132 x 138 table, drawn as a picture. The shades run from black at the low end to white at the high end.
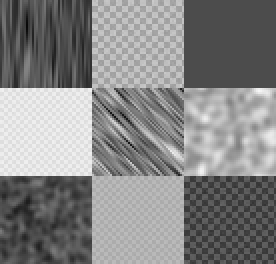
It is made of 3 by 3 panels. Panel 1,1: low, streaked downward. Panel 1,2: high, checkered. Panel 1,3: low, flat. Panel 2,1: very high, checkered, faint in contrast. Panel 2,2: middling, slanting down to the right, strong in contrast. Panel 2,3: high, blotchy. Panel 3,1: low, blotchy. Panel 3,2: high, checkered, faint in contrast. Panel 3,3: low, checkered.
